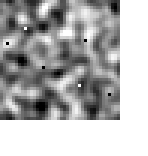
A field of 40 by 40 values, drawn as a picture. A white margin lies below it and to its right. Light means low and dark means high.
The halves do not mirror each other. The field is mottled with small blotches. The values follow a bell shape. No row or column stands out. Six lone cells stand out: four far higher and two far lower than their neighbours.
